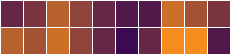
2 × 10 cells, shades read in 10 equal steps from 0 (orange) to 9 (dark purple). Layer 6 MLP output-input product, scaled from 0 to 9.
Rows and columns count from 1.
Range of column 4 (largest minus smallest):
0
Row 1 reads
7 6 3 5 7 8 8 2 4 6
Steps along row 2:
up down up up up down down same up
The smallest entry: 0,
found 2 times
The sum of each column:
10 10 5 10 14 17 15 2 4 14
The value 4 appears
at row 1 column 9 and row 2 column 2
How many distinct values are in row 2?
8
